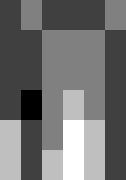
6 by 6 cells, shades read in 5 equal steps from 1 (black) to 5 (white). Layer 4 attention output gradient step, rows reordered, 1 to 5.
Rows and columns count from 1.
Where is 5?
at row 5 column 4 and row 6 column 4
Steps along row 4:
down up up down down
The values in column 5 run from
2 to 4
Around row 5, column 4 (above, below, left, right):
4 5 3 4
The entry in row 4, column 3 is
3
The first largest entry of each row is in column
2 3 3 4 4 4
